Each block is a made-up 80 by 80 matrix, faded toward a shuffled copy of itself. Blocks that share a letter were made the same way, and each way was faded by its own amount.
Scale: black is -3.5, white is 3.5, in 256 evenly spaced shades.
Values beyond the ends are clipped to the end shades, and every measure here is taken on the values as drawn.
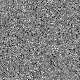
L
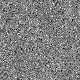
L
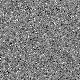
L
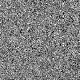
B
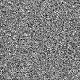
B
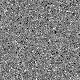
L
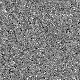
L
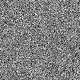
B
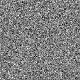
B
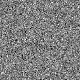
B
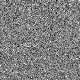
B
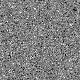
L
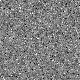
L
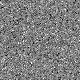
L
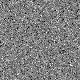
L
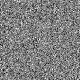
B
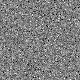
L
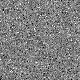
L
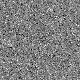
L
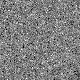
L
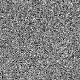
B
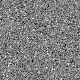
L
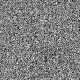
B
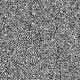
B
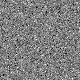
L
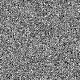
B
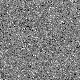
L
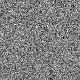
B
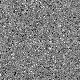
L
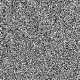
B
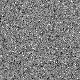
L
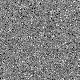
L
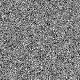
B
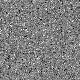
L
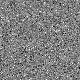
L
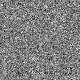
B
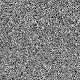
B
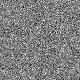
B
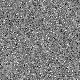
L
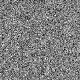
B
